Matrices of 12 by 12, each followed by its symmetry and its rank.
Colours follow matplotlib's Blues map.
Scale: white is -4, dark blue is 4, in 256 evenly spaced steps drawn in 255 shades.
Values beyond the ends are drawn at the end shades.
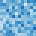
neither, full rank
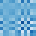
symmetric, rank one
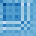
symmetric, rank two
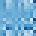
neither, rank two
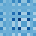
symmetric, rank one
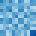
symmetric, rank two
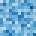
neither, full rank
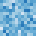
neither, full rank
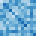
symmetric, full rank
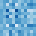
neither, rank two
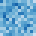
symmetric, full rank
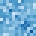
symmetric, full rank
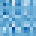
neither, rank two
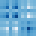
symmetric, rank one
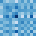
symmetric, rank two
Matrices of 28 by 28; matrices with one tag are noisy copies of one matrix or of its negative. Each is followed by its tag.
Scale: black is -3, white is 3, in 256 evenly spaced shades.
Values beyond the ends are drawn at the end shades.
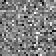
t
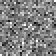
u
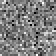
t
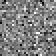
t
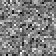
u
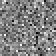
t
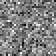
u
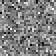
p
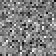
u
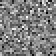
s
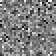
s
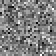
p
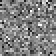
s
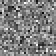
p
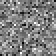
u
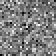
u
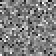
s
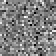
t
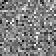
t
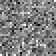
u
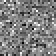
u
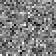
u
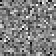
s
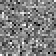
u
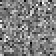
s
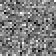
u
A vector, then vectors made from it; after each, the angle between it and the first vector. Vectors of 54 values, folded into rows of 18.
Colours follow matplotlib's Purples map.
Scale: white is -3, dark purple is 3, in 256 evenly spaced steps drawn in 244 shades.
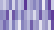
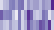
partly opposed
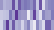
orthogonal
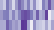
orthogonal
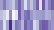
partly opposed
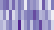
nearly opposite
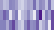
partly aligned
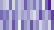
nearly parallel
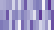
nearly parallel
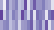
partly aligned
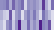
nearly opposite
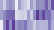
orthogonal
